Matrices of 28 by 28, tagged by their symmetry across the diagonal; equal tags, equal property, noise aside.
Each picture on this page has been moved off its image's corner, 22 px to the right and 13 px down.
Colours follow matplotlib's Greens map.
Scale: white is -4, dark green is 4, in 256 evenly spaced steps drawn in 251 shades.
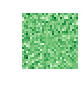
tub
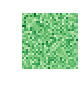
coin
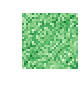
coin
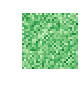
coin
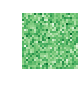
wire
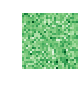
wire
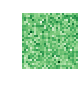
tub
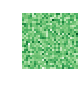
tub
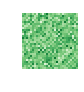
coin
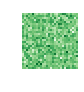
tub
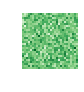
wire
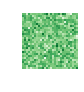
wire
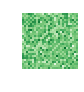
coin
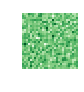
tub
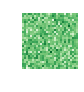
wire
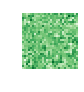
tub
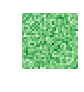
coin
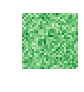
coin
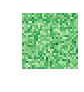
wire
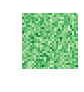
wire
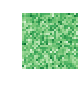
tub
